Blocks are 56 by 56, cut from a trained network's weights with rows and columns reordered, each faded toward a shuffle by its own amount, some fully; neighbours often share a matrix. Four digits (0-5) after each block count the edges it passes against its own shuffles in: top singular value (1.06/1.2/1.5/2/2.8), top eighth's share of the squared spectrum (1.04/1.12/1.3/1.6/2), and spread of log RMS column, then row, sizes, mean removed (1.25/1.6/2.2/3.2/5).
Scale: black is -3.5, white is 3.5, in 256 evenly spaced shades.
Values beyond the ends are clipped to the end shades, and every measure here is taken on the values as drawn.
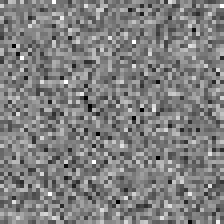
0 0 0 0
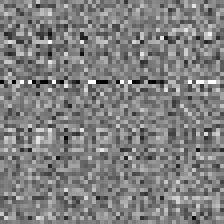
4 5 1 3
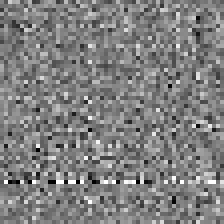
3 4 0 2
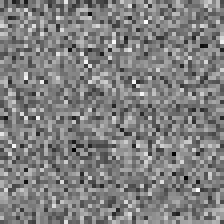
3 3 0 1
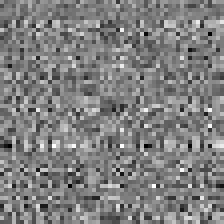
4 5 1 4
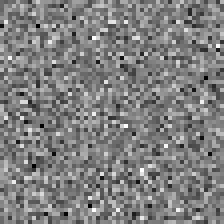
0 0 0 0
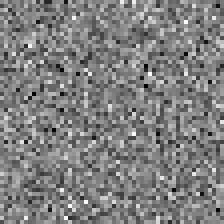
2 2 0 0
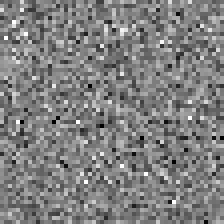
1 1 0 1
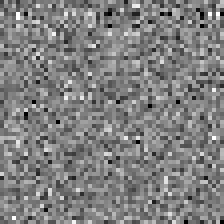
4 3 1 1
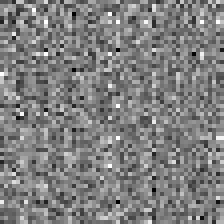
4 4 2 2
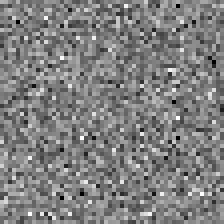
1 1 0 0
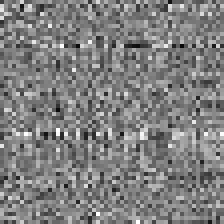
4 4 1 3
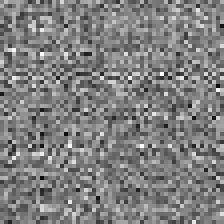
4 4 1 2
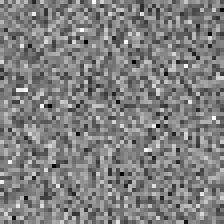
0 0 0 0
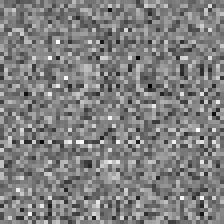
4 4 1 3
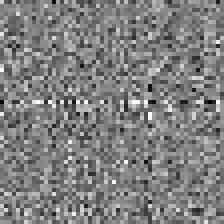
3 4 2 2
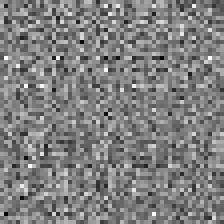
4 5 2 3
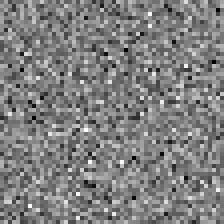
0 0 0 0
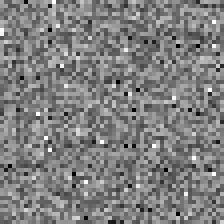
0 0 0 0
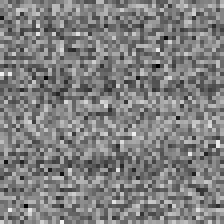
3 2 0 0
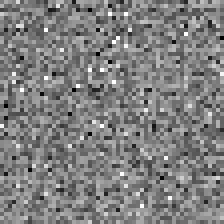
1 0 0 0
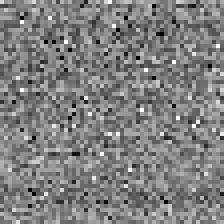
2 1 0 0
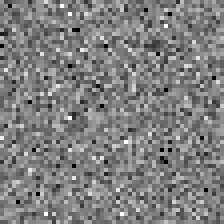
0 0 0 0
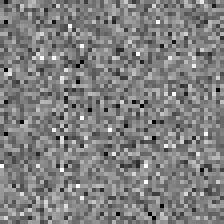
2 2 0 0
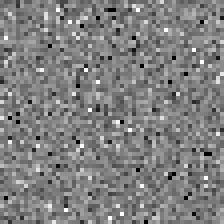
0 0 0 0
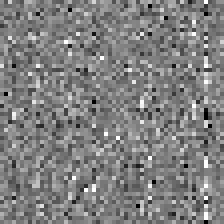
3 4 2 1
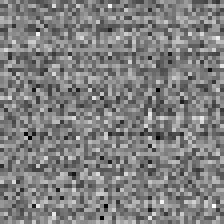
2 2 0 1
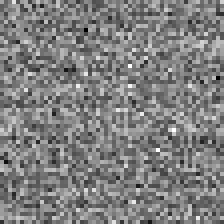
2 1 0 0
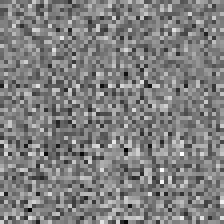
3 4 1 2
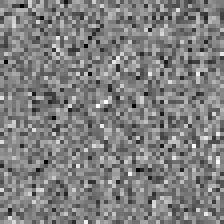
2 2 0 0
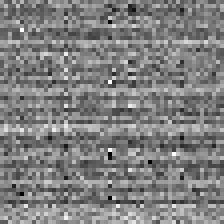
4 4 2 2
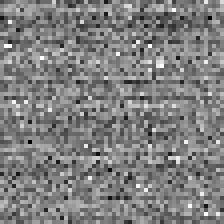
3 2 1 1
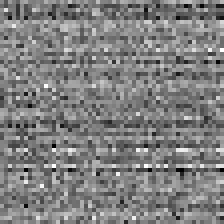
4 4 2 2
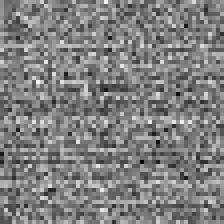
3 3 1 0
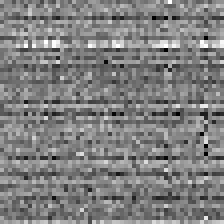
5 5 2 3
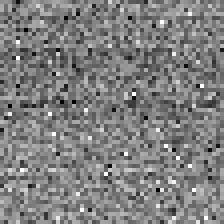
2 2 0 0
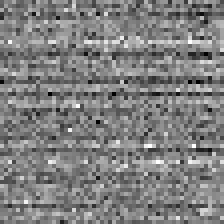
4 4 2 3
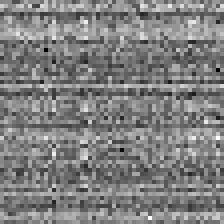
4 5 2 3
